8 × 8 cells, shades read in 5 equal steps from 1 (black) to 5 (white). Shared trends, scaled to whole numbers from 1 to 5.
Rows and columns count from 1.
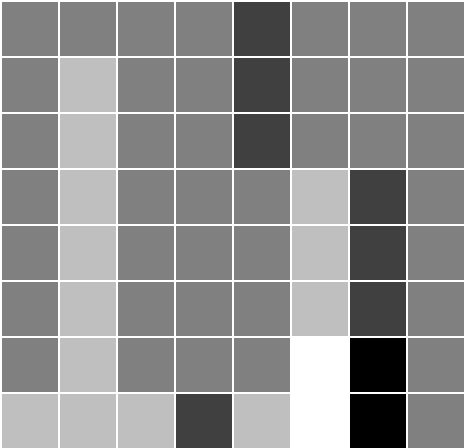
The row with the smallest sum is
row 1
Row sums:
23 24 24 25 25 25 25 27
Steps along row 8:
same same down up up down up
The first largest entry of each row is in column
1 2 2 2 2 2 6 6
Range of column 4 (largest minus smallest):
1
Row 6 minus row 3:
0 0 0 0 1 1 -1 0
